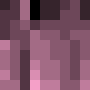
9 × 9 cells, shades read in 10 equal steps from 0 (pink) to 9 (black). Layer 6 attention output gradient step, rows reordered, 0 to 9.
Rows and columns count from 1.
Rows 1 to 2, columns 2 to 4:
6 3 9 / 6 3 9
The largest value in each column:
7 6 6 9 7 7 6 5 7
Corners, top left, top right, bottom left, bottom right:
7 7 3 2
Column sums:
38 41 44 36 37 39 41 43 39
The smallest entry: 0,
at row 9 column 4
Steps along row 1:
down down up down same down down up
